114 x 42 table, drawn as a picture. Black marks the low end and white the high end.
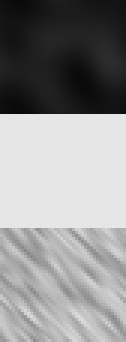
The table splits into 3 rows of 1 panel. Panel 1,1: very low, smooth, faint in contrast. Panel 2,1: very high, flat. Panel 3,1: high, slanting down to the right.
